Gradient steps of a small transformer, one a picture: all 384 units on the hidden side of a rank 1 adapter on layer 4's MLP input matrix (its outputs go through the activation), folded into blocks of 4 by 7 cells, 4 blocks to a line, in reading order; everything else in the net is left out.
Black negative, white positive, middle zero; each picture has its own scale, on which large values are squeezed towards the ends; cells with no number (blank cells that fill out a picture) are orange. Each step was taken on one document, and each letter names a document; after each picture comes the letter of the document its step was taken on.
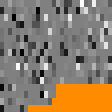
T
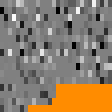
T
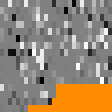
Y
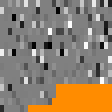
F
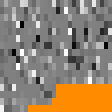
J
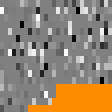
F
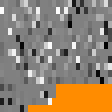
T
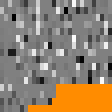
Y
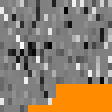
T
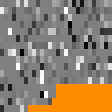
T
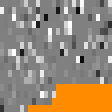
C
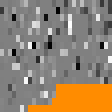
C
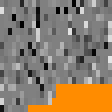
J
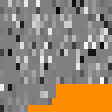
Y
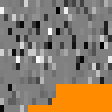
F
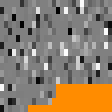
J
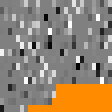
C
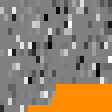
C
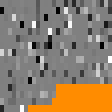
C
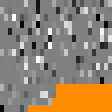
F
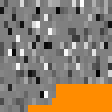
J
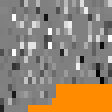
C
